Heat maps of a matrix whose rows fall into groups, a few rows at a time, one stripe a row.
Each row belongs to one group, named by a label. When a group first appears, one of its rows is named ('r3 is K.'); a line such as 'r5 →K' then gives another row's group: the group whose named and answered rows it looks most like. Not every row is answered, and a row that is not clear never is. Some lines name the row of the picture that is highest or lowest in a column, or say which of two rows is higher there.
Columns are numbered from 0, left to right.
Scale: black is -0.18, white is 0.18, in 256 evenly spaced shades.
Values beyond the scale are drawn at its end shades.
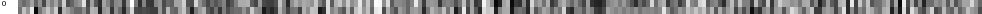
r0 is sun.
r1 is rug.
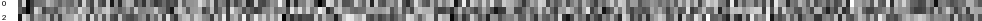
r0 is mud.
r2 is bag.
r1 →sun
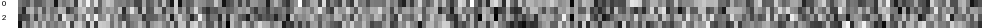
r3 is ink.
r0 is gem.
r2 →rug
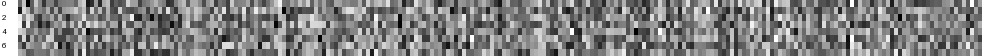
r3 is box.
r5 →gem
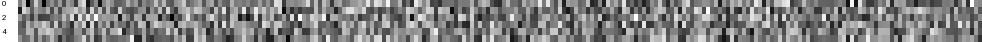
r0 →sun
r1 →bag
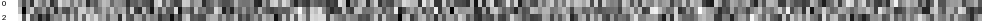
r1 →gem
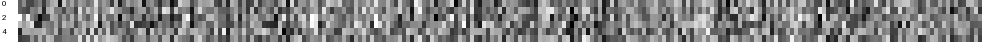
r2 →box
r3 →rug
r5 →gem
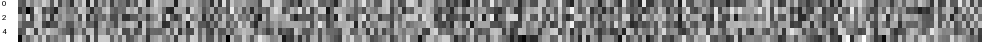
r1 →sun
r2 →bag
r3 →sun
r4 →gem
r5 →ink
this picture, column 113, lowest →3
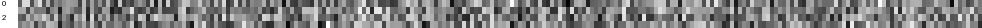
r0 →bag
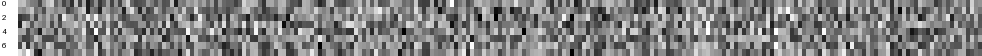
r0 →mud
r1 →sun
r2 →rug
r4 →mud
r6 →gem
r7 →mud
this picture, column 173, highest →2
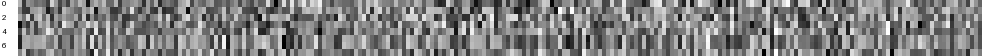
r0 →box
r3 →rug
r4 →mud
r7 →mud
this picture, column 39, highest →3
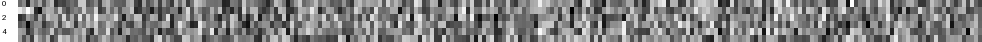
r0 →gem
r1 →mud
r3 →rug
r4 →mud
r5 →bag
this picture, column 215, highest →0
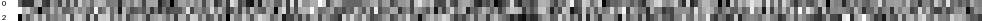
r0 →box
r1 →mud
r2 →ink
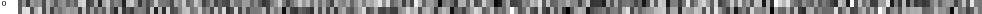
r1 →bag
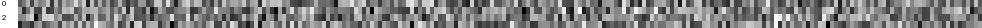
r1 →rug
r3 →box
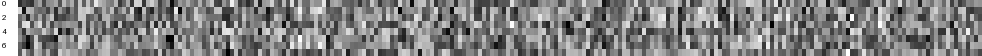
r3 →bag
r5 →sun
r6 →sun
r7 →bag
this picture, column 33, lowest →1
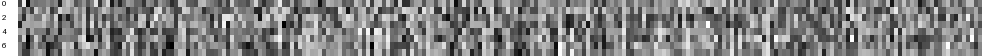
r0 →rug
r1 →bag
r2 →ink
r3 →ink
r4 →rug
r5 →sun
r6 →rug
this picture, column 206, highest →3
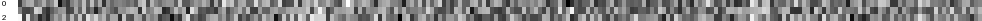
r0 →ink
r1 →sun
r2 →box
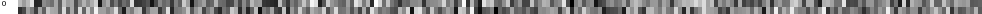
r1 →box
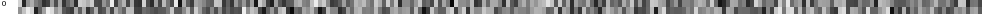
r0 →gem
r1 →mud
